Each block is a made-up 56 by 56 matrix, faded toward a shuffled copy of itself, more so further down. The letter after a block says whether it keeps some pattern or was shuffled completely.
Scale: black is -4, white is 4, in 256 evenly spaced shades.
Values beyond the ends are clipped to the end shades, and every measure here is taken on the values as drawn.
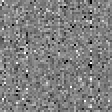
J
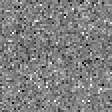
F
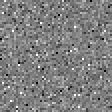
F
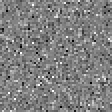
F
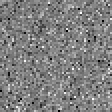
F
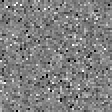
F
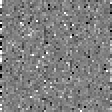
J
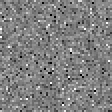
F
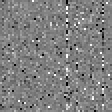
J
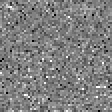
F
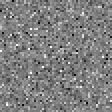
F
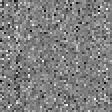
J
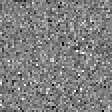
F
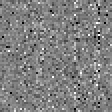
J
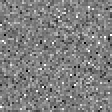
F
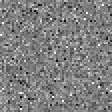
F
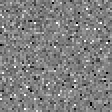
F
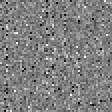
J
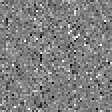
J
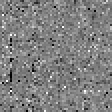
J
